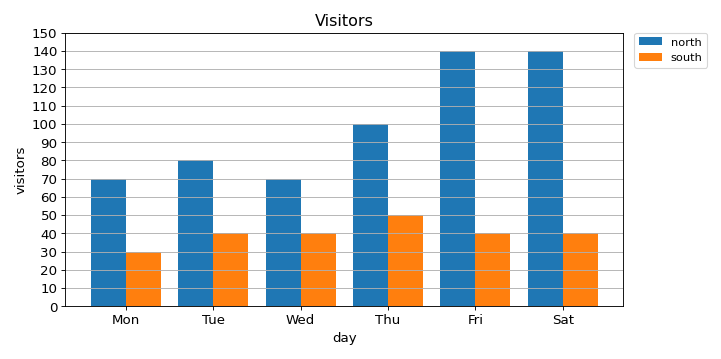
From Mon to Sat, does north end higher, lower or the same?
higher
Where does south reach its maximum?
Thu
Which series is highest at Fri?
north
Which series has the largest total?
north
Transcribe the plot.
Title: Visitors
x-axis: day, ticks Mon Tue Wed Thu Fri Sat
y-axis: visitors, ticks 0 10 20 30 40 50 60 70 80 90 100 110 120 130 140 150
Legend: north, south
Values:
north: 70 80 70 100 140 140
south: 30 40 40 50 40 40
